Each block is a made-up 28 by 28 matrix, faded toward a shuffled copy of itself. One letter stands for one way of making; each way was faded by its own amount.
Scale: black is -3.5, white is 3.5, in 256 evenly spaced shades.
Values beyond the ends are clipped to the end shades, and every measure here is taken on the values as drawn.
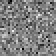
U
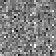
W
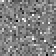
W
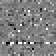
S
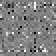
S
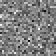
U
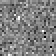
W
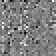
S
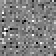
S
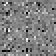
S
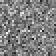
U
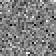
W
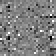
S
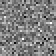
U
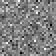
W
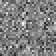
U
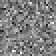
W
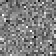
W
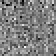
U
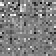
S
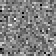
W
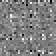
S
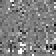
S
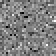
W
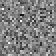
U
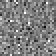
W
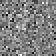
U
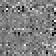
S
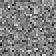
U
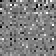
S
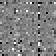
S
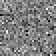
W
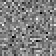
U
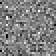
U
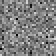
U
